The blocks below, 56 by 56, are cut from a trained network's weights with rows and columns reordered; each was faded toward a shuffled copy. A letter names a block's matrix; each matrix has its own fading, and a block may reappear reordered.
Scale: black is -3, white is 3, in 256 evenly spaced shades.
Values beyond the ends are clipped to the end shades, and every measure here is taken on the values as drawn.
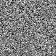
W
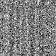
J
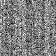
J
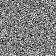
W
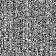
J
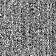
J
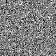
W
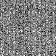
J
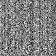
J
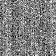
J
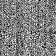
J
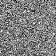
W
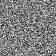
W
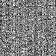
J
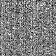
J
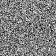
W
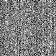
J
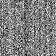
J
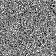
W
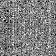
J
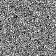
W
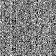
J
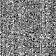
J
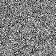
W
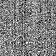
J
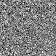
W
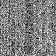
J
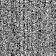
J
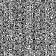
J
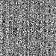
J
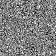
W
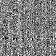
J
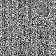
J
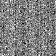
J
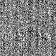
J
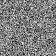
W
